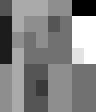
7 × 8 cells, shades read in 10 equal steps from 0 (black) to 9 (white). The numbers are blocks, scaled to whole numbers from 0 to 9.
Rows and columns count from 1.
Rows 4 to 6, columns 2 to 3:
6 4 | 6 3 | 6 3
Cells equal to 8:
1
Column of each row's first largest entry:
2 7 7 8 2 2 2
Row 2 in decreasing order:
9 9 6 5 5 4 3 1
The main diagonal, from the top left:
3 6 4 4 5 5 4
